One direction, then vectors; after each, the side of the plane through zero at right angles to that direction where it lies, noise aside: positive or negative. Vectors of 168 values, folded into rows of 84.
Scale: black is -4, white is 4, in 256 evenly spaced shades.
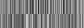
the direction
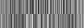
positive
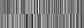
negative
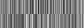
positive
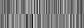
negative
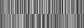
negative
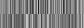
positive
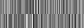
positive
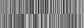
positive
